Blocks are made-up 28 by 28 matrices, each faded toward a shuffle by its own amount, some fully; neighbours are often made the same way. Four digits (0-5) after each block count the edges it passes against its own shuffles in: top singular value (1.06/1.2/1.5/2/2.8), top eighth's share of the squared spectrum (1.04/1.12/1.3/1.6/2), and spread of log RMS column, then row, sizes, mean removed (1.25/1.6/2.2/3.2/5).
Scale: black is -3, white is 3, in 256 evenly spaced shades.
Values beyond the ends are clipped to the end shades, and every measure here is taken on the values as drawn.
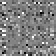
3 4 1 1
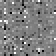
2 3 1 1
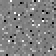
0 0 0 0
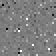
0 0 0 0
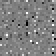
2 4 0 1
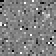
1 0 0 0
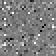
2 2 0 1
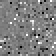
0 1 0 0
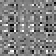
4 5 3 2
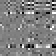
4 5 2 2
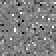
0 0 0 0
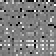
3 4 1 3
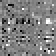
3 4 2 2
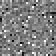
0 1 0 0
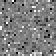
0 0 0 0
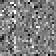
1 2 2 0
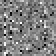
2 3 2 0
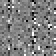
1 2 2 0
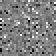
1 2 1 0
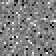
0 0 0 0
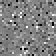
0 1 0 0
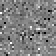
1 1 0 0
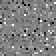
1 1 0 0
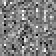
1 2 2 0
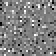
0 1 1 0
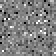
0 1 0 0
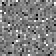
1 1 0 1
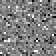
0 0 0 1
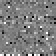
2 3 0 2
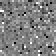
0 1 0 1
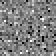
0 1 0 1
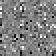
2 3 2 0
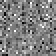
2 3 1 1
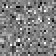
2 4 1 1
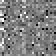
3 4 2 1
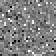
0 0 0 0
